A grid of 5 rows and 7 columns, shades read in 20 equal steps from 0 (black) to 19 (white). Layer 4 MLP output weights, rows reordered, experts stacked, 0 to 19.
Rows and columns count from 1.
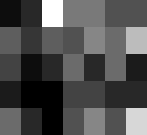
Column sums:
23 11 29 34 37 31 41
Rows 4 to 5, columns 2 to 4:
0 0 5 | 3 0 6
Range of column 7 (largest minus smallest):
14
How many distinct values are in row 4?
4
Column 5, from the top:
9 10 3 5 10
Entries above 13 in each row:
1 1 0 0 1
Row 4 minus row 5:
-6 -3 0 -1 -5 -3 -13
